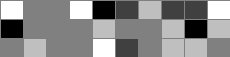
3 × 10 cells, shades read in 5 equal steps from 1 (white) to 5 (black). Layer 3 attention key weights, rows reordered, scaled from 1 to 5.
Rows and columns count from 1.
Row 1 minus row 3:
-2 1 0 -2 4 0 -1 2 2 -2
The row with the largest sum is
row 2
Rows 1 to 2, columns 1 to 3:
1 3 3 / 5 3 3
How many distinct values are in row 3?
4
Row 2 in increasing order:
2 2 2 3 3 3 3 3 5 5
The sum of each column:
9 8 9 7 8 11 8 8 11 6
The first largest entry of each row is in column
5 1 6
